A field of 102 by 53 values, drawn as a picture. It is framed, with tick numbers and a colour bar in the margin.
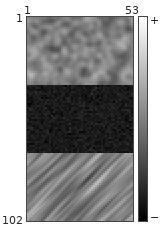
The table splits into 3 rows of 1 panel. Panel 1,1: middling, blotchy. Panel 2,1: very low, fine-grained, faint in contrast. Panel 3,1: middling, slanting up to the right.
